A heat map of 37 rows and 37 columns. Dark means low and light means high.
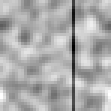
Column 25 differs from the columns beside it. On average the colour sits 70% of the way up the scale. The values are skewed, with a long tail toward low values. No overall slope runs across the table.
